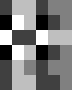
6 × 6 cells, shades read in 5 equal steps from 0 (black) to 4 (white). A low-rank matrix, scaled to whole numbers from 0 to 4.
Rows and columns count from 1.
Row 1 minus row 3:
-3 2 2 -3 -1 -1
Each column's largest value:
4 4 3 4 3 3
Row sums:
12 10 16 10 11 11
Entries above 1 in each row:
4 3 4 3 4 3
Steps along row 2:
up down down up up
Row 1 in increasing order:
1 1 2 2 3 3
